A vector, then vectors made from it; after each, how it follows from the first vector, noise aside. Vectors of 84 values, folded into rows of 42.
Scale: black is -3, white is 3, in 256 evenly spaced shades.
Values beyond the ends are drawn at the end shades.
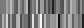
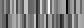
wrapped around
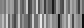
copied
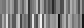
copied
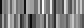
reversed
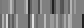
partly zeroed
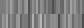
shrunk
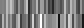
copied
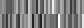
negated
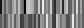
reversed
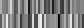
copied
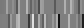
partly zeroed
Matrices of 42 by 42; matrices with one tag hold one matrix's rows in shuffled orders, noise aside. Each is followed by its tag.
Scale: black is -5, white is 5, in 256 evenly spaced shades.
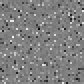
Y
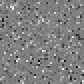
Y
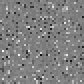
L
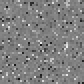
L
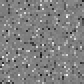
L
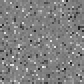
Y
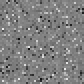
L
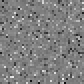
Y
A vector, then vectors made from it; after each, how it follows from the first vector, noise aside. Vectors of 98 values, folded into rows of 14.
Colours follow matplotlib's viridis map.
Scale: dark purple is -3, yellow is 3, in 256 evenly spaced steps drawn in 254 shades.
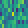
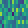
negated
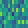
negated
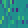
partly zeroed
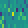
partly zeroed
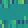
partly zeroed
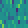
partly zeroed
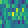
sign-scrambled
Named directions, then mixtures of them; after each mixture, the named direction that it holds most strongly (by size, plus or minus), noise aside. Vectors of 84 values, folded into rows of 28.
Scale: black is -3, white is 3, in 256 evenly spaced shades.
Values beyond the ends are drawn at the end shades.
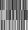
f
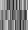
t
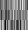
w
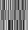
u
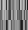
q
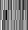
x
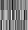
x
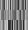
u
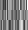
q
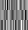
u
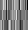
q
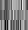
w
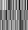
q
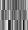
u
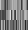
f
